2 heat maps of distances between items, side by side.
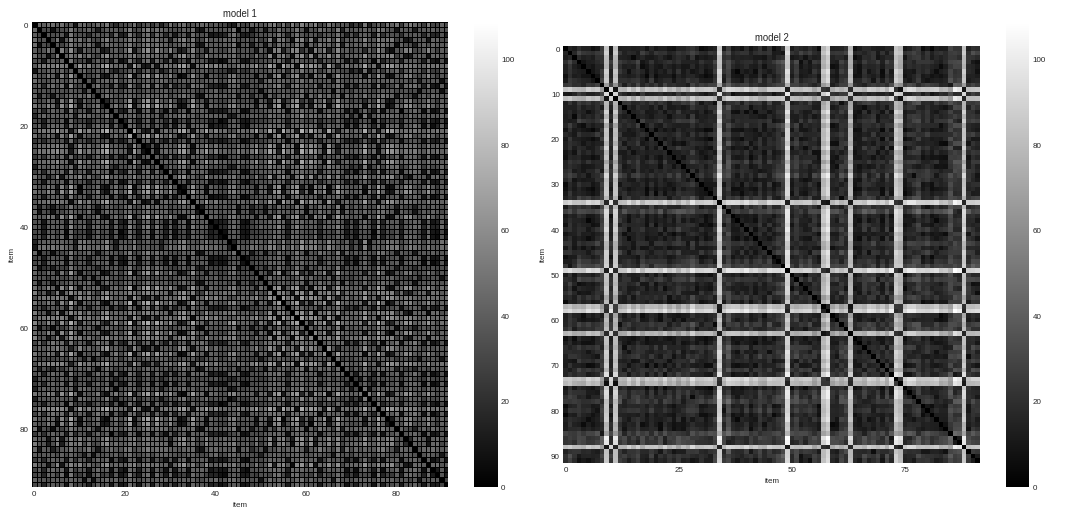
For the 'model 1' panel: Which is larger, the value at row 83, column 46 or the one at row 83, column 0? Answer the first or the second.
the second
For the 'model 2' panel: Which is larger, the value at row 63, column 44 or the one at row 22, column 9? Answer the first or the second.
the second
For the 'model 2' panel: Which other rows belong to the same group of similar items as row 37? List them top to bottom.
0, 1, 2, 3, 4, 5, 6, 7, 8, 10, 12, 13, 14, 15, 16, 17, 18, 19, 20, 21, 22, 23, 24, 25, 26, 27, 28, 29, 30, 31, 32, 33, 35, 36, 38, 39, 40, 41, 42, 43, 44, 45, 46, 47, 48, 50, 51, 52, 53, 54, 55, 56, 59, 60, 61, 62, 64, 65, 66, 67, 68, 69, 70, 71, 72, 75, 76, 77, 78, 79, 80, 81, 82, 83, 84, 85, 86, 87, 89, 90, 91
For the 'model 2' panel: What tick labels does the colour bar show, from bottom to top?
0, 20, 40, 60, 80, 100
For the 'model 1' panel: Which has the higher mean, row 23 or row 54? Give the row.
54
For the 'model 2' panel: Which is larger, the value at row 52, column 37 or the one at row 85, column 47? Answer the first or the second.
the second
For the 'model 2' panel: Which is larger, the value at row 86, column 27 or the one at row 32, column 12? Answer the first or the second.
the first
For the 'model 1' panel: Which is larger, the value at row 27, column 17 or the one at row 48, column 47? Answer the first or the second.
the first
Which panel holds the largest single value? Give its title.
model 2
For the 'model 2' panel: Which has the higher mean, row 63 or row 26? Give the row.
63
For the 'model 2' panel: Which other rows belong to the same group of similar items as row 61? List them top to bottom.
0, 1, 2, 3, 4, 5, 6, 7, 8, 10, 12, 13, 14, 15, 16, 17, 18, 19, 20, 21, 22, 23, 24, 25, 26, 27, 28, 29, 30, 31, 32, 33, 35, 36, 37, 38, 39, 40, 41, 42, 43, 44, 45, 46, 47, 48, 50, 51, 52, 53, 54, 55, 56, 59, 60, 62, 64, 65, 66, 67, 68, 69, 70, 71, 72, 75, 76, 77, 78, 79, 80, 81, 82, 83, 84, 85, 86, 87, 89, 90, 91
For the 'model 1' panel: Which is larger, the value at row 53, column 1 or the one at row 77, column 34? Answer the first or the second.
the first
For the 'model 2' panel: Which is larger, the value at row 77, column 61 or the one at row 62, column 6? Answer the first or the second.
the first
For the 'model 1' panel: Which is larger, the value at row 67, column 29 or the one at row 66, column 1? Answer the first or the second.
the first
